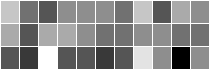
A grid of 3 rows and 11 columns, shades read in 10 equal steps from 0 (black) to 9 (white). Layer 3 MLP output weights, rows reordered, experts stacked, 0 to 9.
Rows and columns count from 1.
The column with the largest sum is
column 8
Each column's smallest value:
3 2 3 3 3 2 3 5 3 0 4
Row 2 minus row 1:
-1 -1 3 1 0 -1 0 -2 2 -2 -1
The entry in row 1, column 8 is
7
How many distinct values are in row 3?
6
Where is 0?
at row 3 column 10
